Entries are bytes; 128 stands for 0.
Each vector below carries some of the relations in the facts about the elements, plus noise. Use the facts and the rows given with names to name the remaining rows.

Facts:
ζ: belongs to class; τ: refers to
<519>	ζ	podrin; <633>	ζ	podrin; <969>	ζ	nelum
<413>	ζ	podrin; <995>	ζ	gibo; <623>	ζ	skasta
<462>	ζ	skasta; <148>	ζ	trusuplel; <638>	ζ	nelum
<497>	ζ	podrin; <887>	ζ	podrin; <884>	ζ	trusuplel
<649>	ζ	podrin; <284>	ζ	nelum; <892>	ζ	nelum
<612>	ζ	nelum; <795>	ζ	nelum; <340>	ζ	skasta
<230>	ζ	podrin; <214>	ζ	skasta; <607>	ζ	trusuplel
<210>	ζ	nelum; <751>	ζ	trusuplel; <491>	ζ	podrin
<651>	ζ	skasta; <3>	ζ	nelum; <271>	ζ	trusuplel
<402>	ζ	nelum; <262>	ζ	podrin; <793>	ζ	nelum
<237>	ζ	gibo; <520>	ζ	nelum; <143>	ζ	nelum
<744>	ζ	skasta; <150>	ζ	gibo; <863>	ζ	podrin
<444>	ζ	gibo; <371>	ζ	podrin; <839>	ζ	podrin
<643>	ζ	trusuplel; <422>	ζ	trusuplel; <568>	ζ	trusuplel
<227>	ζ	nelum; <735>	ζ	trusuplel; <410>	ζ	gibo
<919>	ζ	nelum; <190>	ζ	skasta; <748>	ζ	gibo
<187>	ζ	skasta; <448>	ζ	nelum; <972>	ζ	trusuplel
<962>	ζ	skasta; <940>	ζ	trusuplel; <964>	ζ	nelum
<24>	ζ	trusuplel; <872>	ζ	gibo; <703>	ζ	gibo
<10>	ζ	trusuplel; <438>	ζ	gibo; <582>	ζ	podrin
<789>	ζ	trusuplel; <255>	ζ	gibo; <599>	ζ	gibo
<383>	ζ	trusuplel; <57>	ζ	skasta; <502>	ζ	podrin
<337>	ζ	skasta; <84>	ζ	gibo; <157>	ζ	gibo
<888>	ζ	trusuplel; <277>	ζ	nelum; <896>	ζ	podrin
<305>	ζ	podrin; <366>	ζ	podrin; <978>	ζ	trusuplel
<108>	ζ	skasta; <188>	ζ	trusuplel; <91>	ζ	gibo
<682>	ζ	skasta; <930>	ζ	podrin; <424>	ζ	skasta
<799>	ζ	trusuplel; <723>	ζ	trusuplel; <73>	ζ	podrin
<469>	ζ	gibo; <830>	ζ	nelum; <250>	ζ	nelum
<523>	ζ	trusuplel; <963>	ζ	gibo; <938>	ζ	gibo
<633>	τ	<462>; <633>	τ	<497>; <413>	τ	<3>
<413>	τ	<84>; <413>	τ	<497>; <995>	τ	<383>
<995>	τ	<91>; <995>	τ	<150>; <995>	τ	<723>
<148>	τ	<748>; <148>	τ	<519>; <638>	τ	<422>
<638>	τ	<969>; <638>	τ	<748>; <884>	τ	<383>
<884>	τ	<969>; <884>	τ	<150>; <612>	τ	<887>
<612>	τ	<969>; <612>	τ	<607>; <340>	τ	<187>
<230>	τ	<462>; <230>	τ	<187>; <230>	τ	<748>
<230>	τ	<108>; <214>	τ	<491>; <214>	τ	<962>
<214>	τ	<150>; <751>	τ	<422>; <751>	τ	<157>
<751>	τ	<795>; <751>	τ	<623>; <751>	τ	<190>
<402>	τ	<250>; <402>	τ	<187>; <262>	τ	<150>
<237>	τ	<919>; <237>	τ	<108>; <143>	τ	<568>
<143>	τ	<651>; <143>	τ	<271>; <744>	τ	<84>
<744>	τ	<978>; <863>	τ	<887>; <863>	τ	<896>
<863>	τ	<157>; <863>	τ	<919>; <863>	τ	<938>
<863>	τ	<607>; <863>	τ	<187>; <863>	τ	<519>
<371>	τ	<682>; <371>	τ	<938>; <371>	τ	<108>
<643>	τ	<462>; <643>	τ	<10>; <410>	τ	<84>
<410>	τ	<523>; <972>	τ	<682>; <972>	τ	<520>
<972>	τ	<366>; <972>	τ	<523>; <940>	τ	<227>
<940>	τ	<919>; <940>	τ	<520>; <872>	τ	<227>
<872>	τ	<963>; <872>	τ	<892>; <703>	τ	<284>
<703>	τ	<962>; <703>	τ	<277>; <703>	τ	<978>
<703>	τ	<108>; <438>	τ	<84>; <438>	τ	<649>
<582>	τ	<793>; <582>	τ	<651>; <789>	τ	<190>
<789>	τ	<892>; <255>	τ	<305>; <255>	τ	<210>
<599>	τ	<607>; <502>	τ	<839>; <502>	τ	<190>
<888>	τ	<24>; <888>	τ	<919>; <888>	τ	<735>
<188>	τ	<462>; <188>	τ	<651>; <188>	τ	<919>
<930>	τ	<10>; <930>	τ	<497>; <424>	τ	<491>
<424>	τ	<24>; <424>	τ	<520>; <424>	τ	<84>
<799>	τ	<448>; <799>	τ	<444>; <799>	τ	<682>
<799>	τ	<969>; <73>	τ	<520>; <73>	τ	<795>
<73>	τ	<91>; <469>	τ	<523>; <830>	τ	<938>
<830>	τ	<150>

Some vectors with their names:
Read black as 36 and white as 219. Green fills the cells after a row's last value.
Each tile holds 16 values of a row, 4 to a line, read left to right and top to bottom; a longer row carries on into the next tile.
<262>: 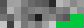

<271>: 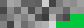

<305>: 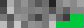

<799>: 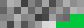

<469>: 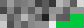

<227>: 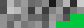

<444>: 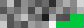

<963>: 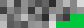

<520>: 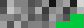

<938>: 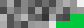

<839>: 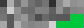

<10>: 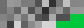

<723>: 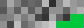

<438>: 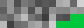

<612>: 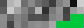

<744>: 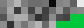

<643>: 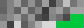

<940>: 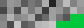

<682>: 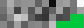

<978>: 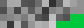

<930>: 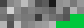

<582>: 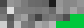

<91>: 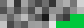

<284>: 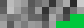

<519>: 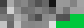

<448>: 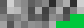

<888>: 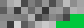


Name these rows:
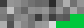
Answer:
<502>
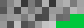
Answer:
<972>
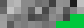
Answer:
<638>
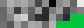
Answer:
<108>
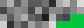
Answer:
<150>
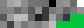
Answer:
<214>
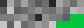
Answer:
<73>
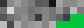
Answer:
<413>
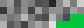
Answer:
<872>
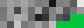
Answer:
<340>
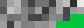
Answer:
<830>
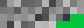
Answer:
<751>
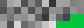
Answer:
<523>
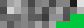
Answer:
<143>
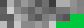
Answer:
<649>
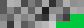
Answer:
<607>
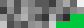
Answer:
<255>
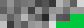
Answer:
<410>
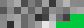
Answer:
<884>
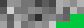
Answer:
<371>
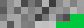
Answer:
<148>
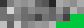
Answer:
<633>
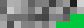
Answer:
<402>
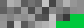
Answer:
<422>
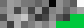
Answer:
<424>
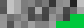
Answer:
<969>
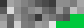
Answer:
<863>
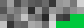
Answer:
<84>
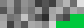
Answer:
<237>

